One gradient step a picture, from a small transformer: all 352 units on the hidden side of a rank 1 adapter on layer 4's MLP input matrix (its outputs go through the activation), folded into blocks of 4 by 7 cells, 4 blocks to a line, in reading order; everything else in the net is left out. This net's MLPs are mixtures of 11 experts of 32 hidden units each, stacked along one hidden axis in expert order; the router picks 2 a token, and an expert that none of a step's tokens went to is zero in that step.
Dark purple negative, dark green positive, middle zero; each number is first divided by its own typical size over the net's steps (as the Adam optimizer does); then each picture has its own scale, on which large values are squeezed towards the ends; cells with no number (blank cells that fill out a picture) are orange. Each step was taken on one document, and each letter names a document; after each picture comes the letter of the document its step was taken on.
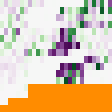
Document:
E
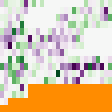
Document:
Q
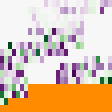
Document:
Q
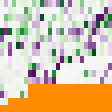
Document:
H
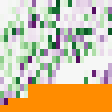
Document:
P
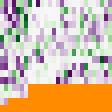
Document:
H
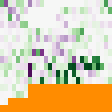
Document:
Q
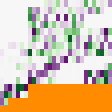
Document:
P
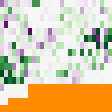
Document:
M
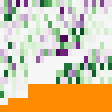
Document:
H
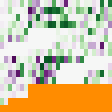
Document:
P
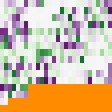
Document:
H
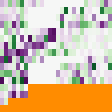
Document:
H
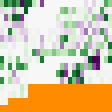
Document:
E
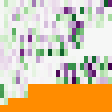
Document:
Q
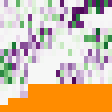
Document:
M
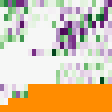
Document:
E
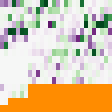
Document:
E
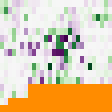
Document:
Q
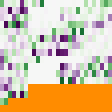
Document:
H
